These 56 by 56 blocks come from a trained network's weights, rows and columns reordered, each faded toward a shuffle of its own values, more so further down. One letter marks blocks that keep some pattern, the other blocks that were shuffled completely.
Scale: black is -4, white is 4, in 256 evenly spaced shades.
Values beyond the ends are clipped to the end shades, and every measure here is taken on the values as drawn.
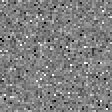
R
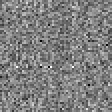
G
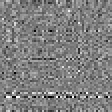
G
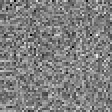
G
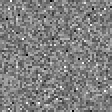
R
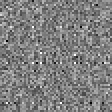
G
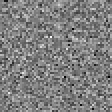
G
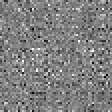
G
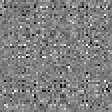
G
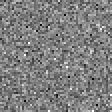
R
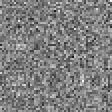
G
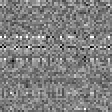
G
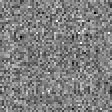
G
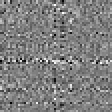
G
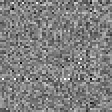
G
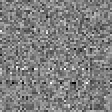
G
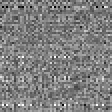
G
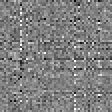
G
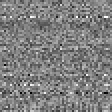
G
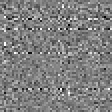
G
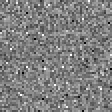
R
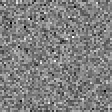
R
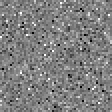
R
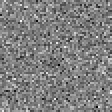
R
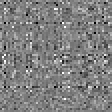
G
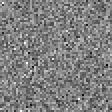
R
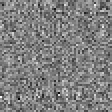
G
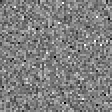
R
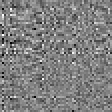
G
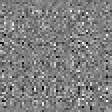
G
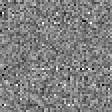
G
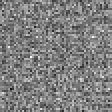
G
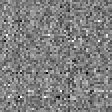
G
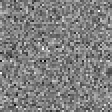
G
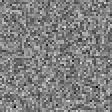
R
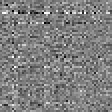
G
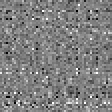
G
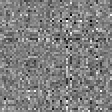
G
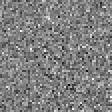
R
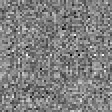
G
